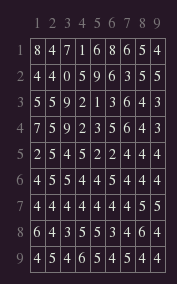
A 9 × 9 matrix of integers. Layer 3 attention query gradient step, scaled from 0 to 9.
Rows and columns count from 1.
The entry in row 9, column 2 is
5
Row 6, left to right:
4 5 5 4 4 5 4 4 4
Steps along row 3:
same up down down up up down down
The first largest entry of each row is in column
1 5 3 3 2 2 8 1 4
